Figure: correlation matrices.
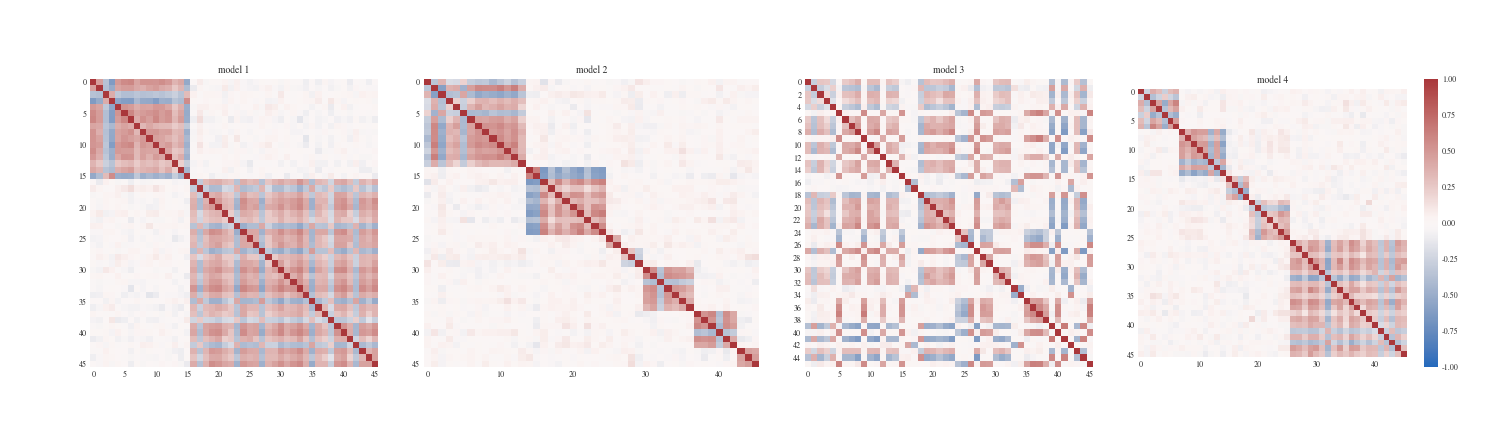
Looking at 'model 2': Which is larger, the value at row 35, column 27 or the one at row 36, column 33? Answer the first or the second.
the second
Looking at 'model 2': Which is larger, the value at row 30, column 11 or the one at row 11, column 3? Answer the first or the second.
the second
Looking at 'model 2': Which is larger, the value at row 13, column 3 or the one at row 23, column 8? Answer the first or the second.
the first
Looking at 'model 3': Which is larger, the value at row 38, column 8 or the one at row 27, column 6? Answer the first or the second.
the second
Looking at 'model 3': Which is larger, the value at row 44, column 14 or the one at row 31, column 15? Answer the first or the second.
the second
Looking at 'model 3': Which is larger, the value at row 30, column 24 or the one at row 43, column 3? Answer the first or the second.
the second
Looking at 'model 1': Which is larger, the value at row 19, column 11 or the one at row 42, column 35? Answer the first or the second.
the second
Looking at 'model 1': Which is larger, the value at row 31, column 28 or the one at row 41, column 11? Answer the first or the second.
the first
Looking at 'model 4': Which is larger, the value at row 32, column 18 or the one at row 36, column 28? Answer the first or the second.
the second
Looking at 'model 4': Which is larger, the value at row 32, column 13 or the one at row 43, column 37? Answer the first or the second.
the first
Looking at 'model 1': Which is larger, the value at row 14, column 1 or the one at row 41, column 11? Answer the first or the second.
the first
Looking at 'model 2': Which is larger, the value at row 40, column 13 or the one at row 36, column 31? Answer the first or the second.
the second
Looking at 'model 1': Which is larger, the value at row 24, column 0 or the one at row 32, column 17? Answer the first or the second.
the first
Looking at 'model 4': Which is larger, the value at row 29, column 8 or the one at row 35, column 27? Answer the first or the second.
the second
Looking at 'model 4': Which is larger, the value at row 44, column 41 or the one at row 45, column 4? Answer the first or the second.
the second
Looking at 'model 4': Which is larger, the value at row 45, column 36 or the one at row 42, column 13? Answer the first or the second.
the first
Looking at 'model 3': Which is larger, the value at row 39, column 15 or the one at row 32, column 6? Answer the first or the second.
the second
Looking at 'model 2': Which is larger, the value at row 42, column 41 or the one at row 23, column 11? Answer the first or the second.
the first
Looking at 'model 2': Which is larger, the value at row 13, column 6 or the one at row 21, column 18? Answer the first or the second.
the second
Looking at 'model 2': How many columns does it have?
46
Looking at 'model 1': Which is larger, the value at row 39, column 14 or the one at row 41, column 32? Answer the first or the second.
the second
